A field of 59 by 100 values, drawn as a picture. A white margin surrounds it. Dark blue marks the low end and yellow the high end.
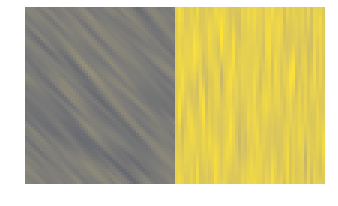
It is made of 1 by 2 panels. Panel 1,1: middling, slanting down to the right, faint in contrast. Panel 1,2: very high, streaked downward, faint in contrast.
